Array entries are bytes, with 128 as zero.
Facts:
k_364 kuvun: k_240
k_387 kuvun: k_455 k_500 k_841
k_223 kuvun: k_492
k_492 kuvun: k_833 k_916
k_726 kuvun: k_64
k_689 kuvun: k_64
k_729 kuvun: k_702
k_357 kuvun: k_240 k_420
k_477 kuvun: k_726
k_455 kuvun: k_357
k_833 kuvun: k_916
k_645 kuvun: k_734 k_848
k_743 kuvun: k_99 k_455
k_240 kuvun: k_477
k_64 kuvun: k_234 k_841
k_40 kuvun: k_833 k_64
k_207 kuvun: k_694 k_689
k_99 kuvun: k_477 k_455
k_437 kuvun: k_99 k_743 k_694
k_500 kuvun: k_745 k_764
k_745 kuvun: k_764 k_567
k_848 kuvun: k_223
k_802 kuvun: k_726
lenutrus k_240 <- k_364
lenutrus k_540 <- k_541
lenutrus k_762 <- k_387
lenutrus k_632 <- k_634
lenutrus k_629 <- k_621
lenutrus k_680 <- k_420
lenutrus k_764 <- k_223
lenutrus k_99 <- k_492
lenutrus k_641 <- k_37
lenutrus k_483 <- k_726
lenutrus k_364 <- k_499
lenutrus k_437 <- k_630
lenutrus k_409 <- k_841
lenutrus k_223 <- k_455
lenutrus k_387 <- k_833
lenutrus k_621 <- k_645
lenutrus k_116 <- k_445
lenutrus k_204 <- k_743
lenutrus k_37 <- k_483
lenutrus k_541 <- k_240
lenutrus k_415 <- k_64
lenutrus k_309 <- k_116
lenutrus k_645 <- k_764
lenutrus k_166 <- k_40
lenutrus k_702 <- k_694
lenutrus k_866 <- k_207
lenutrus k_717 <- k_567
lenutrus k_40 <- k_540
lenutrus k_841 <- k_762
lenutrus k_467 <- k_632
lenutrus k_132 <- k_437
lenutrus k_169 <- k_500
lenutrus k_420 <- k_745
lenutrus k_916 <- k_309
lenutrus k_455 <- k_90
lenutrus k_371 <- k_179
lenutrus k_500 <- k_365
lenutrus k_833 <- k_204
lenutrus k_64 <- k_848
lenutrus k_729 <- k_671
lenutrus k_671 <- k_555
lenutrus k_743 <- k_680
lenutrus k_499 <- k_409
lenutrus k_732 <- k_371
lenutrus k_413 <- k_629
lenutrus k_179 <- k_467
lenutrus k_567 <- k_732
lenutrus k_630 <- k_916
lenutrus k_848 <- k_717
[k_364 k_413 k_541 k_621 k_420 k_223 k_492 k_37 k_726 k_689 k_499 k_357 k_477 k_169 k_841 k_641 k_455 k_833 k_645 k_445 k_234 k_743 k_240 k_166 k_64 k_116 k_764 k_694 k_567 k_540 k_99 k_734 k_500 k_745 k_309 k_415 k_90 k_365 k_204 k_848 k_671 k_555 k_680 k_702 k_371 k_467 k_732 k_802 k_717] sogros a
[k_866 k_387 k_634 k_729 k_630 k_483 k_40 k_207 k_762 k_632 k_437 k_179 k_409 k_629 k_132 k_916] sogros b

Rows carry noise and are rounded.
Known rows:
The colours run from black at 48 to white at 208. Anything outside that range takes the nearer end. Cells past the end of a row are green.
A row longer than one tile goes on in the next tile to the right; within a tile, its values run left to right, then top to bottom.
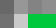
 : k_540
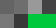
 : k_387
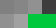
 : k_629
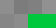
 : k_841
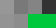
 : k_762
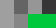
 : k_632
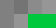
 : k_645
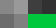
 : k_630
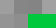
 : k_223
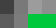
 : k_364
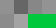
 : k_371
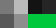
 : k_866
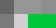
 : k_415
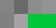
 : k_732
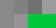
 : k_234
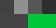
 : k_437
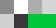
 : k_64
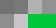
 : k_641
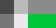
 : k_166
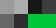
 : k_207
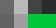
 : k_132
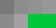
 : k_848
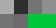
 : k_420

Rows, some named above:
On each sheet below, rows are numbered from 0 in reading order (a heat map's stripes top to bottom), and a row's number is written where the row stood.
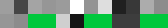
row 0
k_555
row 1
k_689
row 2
k_455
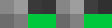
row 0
k_630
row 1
k_630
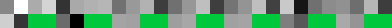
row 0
k_64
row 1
k_477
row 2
k_729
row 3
k_729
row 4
k_729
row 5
k_745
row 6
k_483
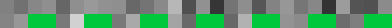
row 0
k_645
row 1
k_415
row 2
k_734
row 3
k_634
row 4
k_702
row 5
k_762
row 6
k_694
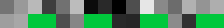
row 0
k_729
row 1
k_866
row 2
k_99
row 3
k_802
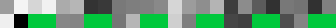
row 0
k_726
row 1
k_916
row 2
k_499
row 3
k_492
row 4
k_437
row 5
k_500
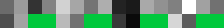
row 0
k_169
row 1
k_833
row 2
k_743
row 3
k_40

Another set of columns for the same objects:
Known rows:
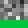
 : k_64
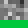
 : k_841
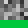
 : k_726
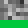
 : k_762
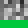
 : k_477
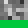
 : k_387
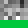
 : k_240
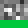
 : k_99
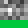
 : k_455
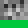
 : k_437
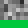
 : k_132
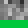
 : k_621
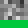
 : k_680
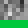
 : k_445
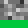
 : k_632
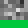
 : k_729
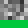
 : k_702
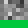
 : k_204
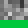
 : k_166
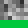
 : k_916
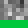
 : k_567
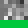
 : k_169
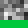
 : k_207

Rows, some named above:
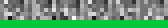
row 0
k_694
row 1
k_866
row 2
k_492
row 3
k_694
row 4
k_387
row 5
k_169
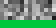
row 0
k_702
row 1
k_866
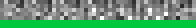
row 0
k_555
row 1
k_702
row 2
k_364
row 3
k_745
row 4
k_492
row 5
k_500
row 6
k_40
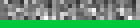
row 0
k_483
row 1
k_833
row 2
k_689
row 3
k_743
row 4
k_492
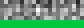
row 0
k_802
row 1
k_357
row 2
k_477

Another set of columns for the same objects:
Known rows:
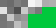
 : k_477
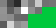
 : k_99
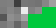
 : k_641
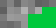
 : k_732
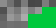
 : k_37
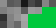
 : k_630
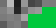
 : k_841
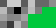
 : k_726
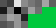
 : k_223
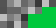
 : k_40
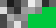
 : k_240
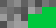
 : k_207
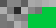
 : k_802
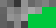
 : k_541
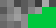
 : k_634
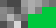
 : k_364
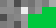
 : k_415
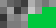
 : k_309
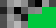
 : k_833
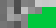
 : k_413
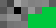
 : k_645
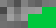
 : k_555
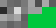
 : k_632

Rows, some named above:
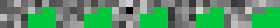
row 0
k_40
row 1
k_207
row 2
k_726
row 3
k_916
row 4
k_357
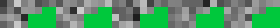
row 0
k_848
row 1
k_802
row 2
k_387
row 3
k_634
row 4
k_729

